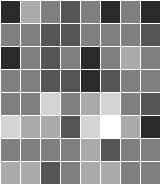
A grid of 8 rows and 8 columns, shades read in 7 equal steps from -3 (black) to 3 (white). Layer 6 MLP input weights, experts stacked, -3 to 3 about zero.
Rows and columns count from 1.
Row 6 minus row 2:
2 1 2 0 2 3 1 -1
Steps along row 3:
up down up down up up down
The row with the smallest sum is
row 1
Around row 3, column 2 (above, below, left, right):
0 0 -2 -1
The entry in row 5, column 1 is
0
